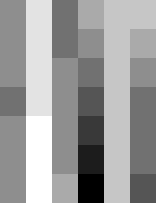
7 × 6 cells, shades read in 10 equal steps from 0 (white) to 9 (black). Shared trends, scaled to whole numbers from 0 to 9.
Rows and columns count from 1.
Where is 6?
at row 4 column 4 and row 7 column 6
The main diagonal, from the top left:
4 1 4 6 2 5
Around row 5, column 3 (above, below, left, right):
4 4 0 7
